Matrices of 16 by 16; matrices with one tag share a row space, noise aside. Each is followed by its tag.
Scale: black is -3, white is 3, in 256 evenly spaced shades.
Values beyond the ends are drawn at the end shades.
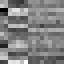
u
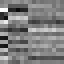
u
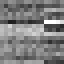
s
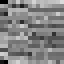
u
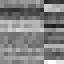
s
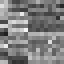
u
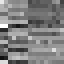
u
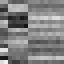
u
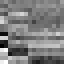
u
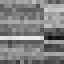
s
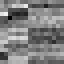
u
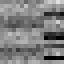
s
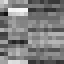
u
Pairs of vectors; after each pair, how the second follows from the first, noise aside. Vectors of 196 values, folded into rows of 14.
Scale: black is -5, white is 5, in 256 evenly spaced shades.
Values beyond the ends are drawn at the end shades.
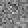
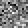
scaled up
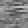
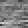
wrapped around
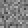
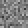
copied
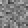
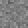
shrunk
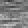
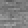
shrunk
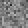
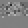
partly zeroed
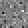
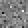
copied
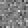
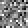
scaled up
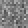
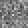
wrapped around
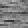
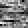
scaled up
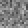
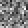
scaled up
